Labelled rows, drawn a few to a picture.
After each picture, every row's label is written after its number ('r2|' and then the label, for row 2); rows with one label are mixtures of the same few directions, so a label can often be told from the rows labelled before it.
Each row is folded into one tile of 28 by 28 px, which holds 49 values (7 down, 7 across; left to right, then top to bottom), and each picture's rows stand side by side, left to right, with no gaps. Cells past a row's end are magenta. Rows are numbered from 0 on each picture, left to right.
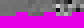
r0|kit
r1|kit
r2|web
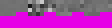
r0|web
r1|web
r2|kit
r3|kit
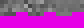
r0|kit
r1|web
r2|kit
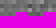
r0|web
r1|web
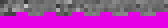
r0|kit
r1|web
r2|web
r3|web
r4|kit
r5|kit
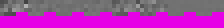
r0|kit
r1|web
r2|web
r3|web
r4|kit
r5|web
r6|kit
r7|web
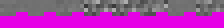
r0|web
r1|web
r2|kit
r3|web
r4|web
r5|kit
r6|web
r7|web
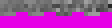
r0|kit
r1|kit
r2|web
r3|kit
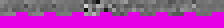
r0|kit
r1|kit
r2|kit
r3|web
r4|web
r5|web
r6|kit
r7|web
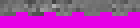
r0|kit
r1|kit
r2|web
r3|kit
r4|web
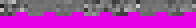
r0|web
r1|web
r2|web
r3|web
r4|kit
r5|kit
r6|kit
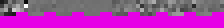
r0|kit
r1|kit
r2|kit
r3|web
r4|kit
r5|web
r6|kit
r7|kit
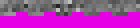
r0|kit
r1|kit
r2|web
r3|kit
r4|kit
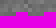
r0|kit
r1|web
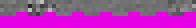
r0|web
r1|web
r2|web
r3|kit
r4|kit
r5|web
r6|kit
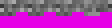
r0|web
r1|web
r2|web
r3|kit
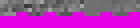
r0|kit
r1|web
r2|kit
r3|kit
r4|kit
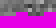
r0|kit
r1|web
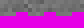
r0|kit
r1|web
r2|kit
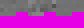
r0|web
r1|kit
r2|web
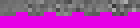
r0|kit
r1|web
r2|web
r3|kit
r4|web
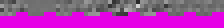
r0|web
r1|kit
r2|web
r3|kit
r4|kit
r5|kit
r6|web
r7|web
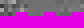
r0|web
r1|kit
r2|kit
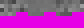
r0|web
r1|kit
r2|kit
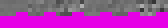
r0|web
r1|web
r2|kit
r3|kit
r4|kit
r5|web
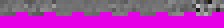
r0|kit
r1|kit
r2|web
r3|kit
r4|web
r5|kit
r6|kit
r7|web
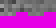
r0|web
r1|web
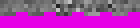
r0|kit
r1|kit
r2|web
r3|kit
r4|web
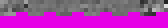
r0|kit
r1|web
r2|kit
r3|web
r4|web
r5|kit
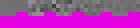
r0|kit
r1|kit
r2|web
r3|web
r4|kit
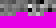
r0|web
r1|web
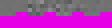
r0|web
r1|web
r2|web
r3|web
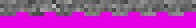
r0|web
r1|kit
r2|web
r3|web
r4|web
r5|kit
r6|kit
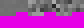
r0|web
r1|kit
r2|web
